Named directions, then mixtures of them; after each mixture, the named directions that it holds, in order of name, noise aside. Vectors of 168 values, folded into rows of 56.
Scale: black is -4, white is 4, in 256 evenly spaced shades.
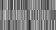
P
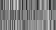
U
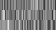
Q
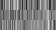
U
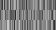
Q, U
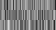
P, Q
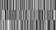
P, Q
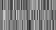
P, Q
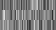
P, Q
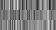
U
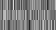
P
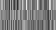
U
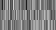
P, U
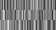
Q
